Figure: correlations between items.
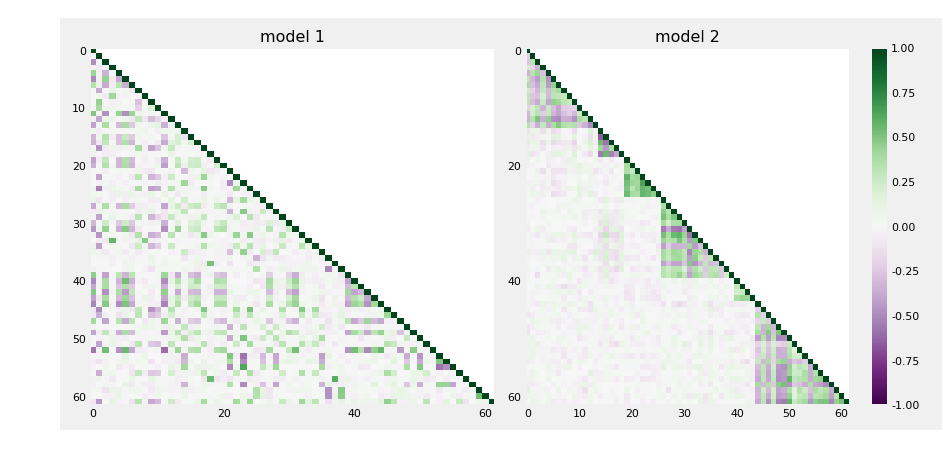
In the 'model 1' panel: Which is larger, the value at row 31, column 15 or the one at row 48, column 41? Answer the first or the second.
the first
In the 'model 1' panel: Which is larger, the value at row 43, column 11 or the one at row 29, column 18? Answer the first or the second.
the second
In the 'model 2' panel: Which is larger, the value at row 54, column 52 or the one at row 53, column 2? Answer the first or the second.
the second
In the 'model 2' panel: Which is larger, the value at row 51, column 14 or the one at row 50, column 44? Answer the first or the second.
the first
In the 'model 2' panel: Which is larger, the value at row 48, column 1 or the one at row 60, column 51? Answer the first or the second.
the second
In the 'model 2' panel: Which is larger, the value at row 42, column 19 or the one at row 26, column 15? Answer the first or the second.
the second
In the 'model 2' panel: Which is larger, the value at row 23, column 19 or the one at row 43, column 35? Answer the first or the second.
the first
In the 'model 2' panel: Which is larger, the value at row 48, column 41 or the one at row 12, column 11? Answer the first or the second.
the second
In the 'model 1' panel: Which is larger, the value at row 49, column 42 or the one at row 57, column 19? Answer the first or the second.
the second
